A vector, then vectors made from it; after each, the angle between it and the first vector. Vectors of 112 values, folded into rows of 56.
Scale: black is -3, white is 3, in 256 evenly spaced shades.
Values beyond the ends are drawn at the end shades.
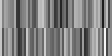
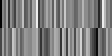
partly opposed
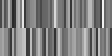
partly opposed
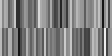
nearly parallel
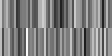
nearly parallel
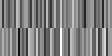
orthogonal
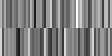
partly aligned
